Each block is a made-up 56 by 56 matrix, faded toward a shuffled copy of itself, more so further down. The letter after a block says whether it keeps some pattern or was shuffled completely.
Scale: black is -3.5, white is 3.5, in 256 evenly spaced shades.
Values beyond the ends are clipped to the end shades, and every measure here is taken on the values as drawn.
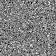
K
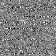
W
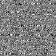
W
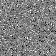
K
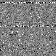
W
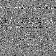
W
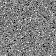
K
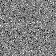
K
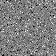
K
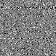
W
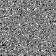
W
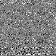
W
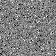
K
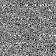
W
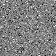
K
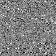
W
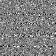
W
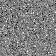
K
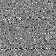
W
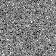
K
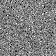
K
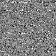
W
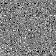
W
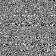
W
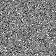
K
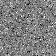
K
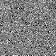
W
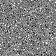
K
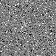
K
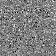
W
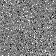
K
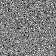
K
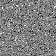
K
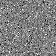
K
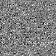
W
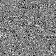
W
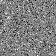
K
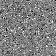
K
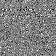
W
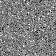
K
